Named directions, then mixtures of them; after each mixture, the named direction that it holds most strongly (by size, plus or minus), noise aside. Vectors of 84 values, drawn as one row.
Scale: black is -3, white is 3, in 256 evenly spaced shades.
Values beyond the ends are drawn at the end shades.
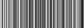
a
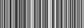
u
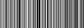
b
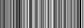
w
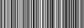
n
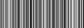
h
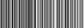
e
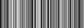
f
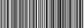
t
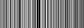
b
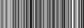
h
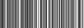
b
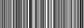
w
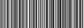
t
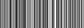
u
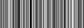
h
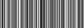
b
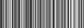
h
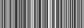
u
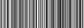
t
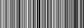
b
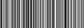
h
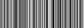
t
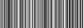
h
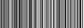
e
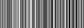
e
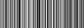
b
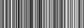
n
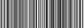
t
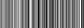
w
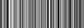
f
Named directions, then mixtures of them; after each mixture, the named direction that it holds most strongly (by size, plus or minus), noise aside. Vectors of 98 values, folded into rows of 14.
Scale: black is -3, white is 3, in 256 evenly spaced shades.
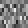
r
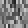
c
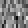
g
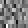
r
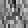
c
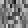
c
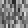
c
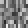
c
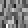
g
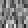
g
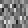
r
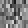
c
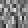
r
